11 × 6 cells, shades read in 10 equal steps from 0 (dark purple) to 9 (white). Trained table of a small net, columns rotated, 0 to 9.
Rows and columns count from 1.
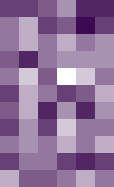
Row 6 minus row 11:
-4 3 1 -2 -3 2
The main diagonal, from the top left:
2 6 4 5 7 6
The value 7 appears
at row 5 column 2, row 5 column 5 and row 8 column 4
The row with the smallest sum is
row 1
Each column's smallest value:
2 1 1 2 0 1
